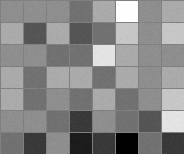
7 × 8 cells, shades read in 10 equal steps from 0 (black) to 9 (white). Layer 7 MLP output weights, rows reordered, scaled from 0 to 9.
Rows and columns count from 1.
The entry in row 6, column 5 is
5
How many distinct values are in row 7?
5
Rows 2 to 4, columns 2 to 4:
3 6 3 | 5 4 4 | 4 6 6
